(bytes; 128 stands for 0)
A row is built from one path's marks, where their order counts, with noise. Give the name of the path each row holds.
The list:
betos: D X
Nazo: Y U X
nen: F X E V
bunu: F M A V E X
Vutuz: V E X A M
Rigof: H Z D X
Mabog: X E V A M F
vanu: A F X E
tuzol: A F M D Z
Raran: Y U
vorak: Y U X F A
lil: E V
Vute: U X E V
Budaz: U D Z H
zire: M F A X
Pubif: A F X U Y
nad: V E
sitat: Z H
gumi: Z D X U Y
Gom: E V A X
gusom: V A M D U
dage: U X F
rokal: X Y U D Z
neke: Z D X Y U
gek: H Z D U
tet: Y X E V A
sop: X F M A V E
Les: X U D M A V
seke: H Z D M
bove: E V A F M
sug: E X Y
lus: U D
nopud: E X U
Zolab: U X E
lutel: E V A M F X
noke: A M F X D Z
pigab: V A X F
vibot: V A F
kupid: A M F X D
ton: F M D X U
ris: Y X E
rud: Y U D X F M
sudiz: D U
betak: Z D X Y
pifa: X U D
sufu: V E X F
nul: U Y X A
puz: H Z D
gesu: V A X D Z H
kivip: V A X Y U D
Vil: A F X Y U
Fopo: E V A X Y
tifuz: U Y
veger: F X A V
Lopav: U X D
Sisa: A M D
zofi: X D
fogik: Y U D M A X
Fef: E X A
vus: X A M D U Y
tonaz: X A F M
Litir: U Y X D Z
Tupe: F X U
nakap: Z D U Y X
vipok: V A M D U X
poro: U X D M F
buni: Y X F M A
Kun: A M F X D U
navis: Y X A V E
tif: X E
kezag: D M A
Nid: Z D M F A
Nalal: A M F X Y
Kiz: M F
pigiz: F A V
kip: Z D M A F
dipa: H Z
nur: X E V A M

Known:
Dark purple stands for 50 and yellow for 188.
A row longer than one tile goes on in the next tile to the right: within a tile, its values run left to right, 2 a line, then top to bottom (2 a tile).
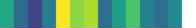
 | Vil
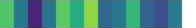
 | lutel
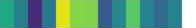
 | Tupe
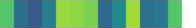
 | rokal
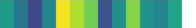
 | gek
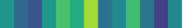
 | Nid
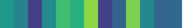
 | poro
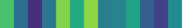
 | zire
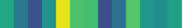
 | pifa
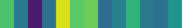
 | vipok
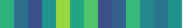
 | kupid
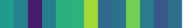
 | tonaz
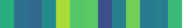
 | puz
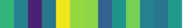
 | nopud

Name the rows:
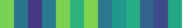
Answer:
Gom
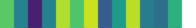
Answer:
Zolab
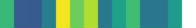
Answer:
gumi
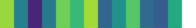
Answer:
bunu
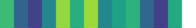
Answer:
Fef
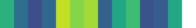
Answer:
gesu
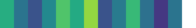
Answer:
pigab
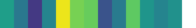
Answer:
Kun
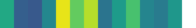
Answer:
vus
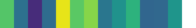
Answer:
Nazo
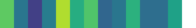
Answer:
betos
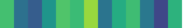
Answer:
tet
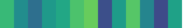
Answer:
pigiz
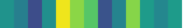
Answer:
sudiz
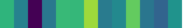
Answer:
Vutuz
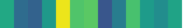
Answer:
kivip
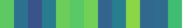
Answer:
noke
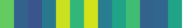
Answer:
sug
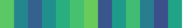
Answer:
veger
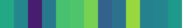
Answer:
seke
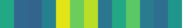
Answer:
tifuz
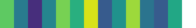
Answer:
vanu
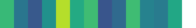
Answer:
zofi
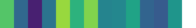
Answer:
fogik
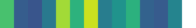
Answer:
Nalal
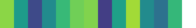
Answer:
Vute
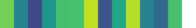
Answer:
navis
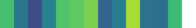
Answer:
tuzol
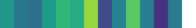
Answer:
vibot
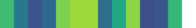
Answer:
dipa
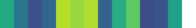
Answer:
sitat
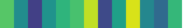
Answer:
sop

